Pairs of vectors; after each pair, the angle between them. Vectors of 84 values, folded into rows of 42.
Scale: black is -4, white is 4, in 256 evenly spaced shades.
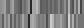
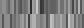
nearly parallel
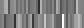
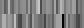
nearly opposite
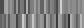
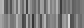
nearly opposite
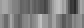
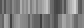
nearly opposite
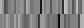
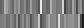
nearly opposite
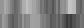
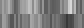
nearly parallel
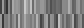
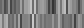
partly aligned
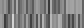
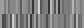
partly aligned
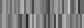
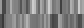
partly opposed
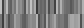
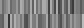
partly aligned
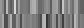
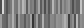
orthogonal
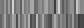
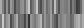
partly opposed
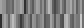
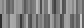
nearly parallel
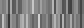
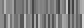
orthogonal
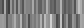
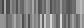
nearly parallel
